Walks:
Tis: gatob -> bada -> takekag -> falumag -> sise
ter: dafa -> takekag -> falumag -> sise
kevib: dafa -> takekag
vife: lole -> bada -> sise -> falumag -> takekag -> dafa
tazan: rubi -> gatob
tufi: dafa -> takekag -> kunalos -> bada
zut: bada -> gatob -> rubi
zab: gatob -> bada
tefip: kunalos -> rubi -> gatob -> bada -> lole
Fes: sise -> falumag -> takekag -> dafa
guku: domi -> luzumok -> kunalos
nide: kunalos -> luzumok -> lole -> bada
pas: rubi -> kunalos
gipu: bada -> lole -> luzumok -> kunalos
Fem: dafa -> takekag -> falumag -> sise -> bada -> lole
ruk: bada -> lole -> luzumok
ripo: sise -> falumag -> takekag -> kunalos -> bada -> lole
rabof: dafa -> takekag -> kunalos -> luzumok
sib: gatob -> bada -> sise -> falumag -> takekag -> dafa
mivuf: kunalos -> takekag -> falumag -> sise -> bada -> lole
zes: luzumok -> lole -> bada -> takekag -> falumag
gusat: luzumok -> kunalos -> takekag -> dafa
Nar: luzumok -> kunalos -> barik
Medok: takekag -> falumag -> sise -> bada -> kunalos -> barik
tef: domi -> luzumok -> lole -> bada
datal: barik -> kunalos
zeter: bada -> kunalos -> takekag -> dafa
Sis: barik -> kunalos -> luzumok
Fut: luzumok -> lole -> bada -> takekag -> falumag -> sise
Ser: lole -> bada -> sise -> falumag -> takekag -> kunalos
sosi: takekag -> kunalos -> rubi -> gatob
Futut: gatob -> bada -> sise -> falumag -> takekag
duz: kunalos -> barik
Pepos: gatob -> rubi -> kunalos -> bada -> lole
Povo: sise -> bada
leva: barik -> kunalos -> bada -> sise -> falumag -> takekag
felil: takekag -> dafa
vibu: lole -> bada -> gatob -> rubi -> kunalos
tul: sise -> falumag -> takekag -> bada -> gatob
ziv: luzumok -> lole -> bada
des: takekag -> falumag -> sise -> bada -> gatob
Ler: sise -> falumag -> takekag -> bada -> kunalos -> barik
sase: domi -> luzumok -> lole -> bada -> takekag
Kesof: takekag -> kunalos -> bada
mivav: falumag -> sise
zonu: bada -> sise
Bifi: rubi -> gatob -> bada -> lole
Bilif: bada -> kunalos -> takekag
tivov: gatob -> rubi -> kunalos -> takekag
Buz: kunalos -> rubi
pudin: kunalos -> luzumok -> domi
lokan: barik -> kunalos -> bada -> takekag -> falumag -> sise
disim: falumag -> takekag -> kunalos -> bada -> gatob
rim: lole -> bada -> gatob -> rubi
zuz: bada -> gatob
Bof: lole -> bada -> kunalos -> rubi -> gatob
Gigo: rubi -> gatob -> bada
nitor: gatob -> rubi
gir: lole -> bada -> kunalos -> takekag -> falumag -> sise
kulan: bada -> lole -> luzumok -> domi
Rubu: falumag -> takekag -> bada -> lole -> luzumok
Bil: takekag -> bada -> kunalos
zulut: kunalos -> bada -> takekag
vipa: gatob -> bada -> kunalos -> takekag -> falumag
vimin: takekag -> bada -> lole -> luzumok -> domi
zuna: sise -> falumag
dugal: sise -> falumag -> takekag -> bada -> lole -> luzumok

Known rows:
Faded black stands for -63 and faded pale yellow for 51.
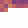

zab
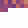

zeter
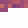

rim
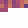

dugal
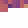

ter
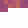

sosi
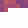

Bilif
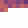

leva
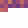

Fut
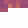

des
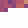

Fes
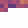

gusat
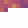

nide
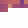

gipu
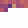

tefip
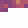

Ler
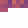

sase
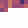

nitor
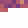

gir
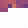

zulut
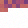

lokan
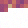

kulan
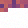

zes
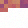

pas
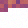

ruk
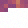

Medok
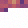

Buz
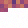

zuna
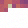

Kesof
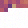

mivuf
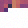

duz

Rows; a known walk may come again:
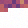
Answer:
gir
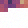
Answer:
vife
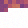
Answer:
zuz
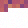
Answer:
tef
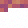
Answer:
guku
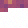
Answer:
zonu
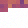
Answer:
gipu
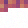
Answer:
Sis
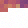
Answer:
Gigo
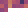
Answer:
nitor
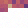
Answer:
Povo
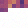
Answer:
zut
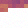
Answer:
tufi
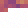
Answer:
vibu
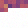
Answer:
kevib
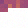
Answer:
des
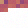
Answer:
datal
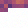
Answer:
Nar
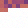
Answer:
lokan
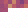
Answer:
kulan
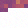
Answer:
Ler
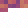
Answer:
rabof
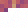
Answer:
pudin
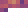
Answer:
Buz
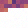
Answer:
Tis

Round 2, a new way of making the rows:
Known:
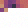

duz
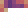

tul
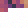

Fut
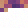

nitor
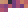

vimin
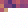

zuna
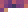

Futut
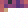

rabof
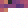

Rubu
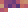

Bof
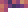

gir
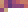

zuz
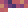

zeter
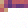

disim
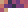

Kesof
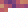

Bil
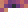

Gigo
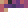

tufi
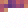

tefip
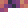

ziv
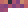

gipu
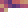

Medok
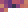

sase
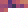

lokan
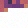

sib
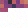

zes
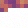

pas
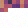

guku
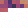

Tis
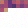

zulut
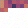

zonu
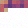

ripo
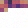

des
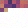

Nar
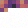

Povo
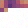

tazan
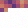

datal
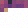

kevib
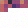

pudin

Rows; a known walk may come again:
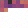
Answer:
Fes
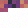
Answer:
nide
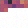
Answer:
felil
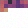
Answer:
rabof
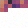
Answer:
pudin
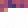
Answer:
zulut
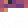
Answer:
dugal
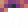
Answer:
Gigo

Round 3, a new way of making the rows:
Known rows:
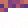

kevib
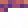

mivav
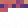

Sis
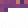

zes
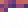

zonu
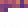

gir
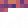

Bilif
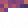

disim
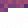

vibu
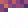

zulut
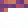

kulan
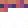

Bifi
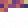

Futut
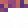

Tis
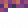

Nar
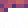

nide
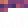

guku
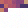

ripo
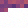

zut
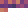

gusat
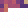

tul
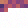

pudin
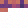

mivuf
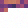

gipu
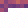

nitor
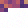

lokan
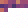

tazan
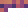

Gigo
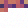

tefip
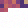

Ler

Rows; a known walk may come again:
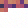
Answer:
tefip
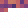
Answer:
Bilif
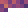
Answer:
zulut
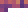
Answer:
gir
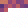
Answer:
pudin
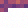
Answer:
nitor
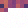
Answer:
pas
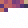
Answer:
leva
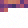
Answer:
gipu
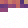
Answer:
vipa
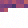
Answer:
zuz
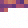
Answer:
kulan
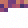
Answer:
ter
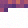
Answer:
ziv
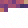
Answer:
Ser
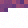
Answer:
sase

